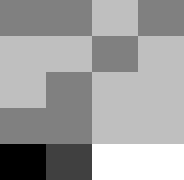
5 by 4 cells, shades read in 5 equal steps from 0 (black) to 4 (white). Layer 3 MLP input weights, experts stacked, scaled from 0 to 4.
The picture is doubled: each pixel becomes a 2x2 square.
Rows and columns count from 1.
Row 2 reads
3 3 2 3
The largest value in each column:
3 3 4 4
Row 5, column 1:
0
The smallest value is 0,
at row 5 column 1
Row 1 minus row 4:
0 0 0 -1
